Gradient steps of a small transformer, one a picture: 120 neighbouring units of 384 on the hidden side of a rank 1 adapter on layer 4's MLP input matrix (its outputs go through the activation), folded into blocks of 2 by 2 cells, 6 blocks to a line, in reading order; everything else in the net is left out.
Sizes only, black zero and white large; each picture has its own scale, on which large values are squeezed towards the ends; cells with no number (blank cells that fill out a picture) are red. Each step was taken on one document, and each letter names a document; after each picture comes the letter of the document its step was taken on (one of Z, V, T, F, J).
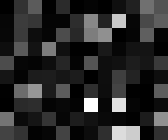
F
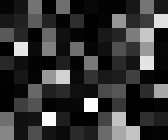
F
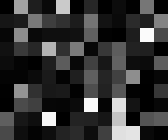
F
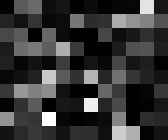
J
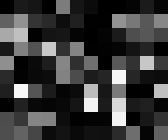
J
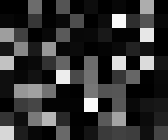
F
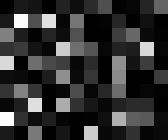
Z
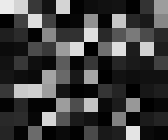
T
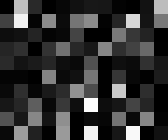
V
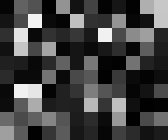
F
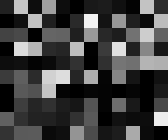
T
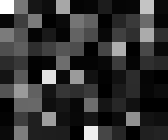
T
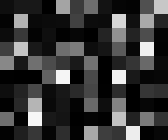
Z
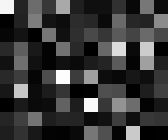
T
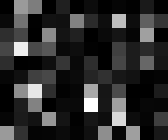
J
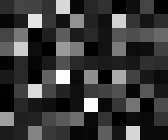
T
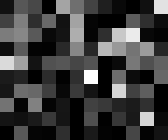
V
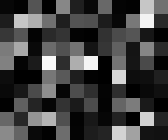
Z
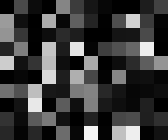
Z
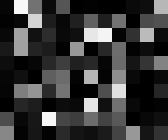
F
